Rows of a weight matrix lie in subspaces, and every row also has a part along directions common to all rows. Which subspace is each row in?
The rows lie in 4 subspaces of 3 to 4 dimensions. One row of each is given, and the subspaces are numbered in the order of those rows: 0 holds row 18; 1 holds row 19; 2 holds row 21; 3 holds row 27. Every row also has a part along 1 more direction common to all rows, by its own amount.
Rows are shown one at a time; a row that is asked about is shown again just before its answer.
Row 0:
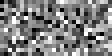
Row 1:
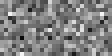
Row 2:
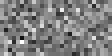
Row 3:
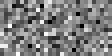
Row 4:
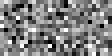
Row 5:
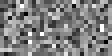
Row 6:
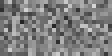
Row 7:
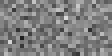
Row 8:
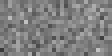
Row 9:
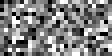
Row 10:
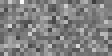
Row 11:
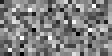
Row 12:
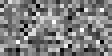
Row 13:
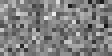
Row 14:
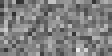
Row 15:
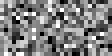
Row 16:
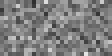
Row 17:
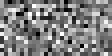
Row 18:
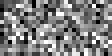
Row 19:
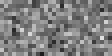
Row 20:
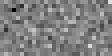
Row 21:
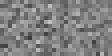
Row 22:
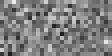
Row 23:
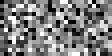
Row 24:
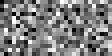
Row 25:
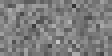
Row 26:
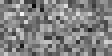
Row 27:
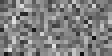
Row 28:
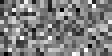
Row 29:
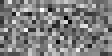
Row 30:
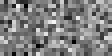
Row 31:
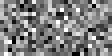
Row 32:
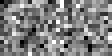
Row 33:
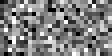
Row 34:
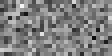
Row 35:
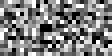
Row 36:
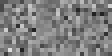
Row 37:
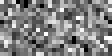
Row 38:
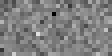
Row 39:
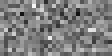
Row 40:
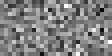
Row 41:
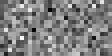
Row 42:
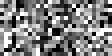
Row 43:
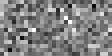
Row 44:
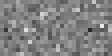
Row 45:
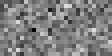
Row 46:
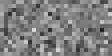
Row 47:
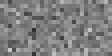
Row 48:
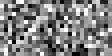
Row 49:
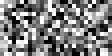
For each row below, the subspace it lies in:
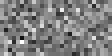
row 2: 1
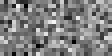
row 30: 1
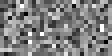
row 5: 3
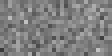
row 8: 1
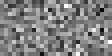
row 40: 1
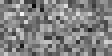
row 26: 0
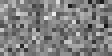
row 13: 0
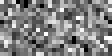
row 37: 1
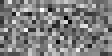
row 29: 0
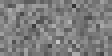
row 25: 0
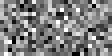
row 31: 1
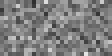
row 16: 0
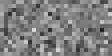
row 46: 3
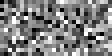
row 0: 2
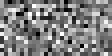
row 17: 0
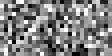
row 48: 3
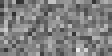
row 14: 3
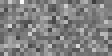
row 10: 2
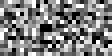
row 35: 0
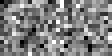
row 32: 1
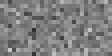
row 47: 2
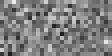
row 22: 0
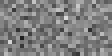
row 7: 1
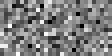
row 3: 2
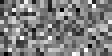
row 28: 1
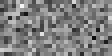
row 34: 3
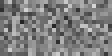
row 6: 0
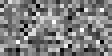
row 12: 2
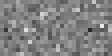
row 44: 3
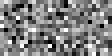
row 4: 0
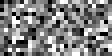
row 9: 2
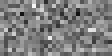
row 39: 0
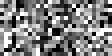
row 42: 3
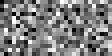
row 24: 2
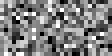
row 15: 2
